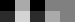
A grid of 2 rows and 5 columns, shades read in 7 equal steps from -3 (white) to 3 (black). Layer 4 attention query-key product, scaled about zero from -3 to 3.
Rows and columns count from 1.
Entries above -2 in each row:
5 4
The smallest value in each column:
2 -2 2 -1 0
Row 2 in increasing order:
-2 -1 0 2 2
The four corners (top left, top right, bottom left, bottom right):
3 0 2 0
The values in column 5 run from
0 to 0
